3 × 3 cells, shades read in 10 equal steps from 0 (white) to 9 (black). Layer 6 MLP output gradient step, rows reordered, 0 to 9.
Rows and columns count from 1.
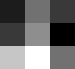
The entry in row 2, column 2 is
4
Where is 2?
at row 3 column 1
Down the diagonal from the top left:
8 4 5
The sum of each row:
20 20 7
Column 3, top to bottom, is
7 9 5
